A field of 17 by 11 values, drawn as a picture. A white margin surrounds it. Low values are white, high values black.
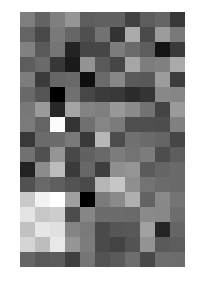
Values change most from cell to cell in the middle left. In the bottom left lies a patch that is lower than the rest. Neither half mirrors the other. The bottom left is the ninth with the lowest average.
